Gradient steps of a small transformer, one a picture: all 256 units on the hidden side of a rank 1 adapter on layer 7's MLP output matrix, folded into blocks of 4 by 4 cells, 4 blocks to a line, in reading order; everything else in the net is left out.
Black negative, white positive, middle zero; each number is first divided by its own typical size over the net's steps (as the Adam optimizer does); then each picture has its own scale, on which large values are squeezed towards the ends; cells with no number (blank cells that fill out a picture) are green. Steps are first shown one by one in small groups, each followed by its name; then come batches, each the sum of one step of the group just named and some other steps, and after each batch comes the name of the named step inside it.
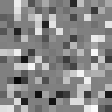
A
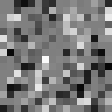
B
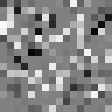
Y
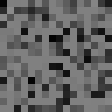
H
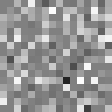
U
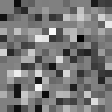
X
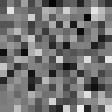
H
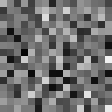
X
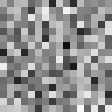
A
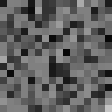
H
